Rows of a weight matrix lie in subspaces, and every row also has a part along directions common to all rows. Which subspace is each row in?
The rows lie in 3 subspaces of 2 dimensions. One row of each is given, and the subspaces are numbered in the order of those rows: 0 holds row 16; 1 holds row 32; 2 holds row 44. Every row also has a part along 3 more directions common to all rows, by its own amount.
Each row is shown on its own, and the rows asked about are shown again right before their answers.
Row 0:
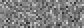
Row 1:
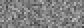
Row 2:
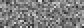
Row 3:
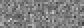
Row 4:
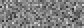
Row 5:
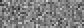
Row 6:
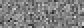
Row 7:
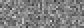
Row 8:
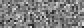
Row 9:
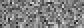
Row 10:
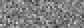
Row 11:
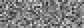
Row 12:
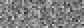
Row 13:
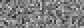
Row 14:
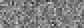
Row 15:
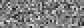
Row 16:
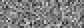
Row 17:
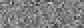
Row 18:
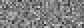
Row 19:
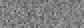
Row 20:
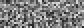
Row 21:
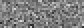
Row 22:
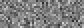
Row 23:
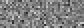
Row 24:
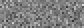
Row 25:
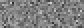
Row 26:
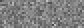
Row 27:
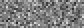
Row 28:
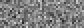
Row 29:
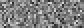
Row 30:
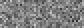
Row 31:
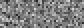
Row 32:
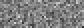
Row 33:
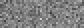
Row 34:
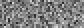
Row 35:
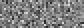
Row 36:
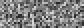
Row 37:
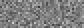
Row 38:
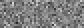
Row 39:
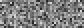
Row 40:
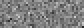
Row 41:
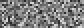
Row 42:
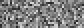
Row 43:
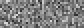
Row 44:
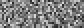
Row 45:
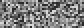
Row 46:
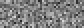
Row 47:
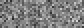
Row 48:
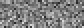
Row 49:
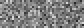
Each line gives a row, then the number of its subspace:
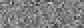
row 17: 2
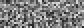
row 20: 1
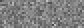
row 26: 2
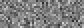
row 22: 0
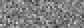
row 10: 2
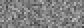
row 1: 0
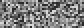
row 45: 1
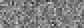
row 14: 2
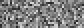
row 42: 2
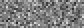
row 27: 0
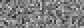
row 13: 1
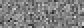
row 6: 1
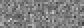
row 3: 1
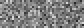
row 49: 0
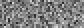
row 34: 2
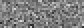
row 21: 1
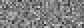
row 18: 0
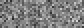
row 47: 0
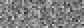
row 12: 0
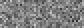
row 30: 0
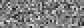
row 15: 1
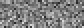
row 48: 1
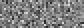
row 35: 0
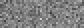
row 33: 0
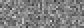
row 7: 1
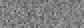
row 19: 2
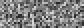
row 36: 1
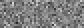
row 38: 2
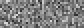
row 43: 1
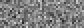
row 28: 1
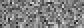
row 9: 2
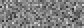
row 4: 0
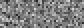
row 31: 1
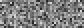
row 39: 2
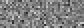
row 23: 0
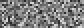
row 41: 2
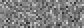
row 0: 0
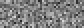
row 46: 1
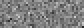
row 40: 1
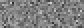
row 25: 2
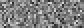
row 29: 2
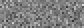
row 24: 0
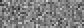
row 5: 2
